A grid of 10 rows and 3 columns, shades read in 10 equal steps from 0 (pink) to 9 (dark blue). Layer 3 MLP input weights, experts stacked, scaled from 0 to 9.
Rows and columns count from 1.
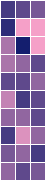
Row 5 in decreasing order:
6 6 4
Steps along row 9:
down up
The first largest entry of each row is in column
1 1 2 3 1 2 3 1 3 2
